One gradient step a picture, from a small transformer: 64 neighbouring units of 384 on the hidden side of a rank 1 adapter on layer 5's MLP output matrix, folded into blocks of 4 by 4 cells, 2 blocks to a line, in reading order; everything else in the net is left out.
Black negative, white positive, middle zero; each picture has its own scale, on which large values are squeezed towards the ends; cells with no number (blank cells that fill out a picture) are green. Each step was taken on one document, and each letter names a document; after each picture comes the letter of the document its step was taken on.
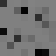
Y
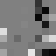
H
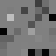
H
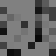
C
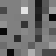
C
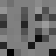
C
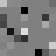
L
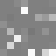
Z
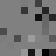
H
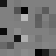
Y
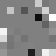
H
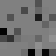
H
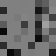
C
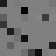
L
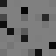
L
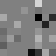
H
